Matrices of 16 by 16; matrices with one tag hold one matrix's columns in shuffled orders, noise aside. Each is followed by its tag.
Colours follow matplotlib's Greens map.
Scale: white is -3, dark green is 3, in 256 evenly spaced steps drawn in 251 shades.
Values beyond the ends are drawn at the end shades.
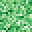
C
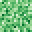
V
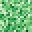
V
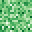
C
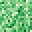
V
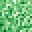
V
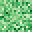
C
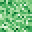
C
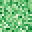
C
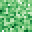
V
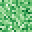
C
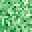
V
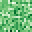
V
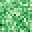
V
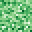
C
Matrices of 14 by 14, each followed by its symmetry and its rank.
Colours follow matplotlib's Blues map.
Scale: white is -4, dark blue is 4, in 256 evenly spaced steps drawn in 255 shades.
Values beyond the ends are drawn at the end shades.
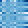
neither, rank one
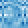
neither, rank two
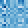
neither, rank two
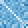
symmetric, full rank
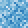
symmetric, full rank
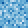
symmetric, full rank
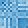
symmetric, rank two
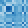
symmetric, rank two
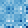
symmetric, rank two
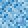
symmetric, full rank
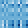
neither, rank one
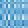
neither, rank one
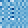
neither, rank two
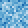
symmetric, full rank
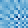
symmetric, rank two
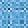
symmetric, rank two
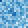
symmetric, full rank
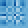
symmetric, rank two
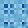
symmetric, rank two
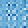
neither, rank two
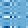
neither, rank one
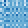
neither, rank two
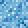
symmetric, full rank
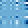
neither, rank one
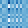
neither, rank one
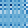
neither, rank one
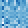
neither, rank two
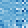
neither, rank two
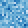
symmetric, full rank
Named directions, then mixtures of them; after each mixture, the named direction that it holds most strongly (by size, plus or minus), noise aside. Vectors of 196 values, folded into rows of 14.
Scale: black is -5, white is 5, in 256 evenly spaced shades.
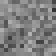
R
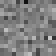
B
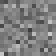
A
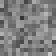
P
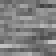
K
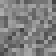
R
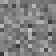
A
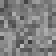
P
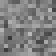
R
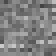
R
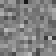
B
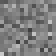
A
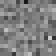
B
